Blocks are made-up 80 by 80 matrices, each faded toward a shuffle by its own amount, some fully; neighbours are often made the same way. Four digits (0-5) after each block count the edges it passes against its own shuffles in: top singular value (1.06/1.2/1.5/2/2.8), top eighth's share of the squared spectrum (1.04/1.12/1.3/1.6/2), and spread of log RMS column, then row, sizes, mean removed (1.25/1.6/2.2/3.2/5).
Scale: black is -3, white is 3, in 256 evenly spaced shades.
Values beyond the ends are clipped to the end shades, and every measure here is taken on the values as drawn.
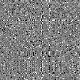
4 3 2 2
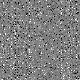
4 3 2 0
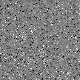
2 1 0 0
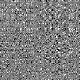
4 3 2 2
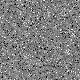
0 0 0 0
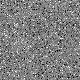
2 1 0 0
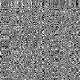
4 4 2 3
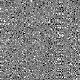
4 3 2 2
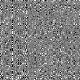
4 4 3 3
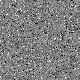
1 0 0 0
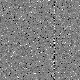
3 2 1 0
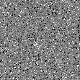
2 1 0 0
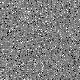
3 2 1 0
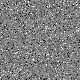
2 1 0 0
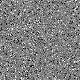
2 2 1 0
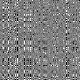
5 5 4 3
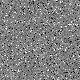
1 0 0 0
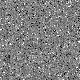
1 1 0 0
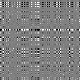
5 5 4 4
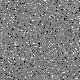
2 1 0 0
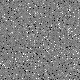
2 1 0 0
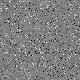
2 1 0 0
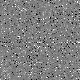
3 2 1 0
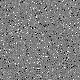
2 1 0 0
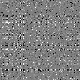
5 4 2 2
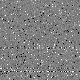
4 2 0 1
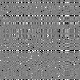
5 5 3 3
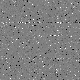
3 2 0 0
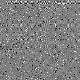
4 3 1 2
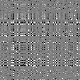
5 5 3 3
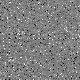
3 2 0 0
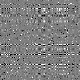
5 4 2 3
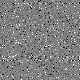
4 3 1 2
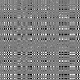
5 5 4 4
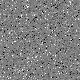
0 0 0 0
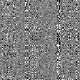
4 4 4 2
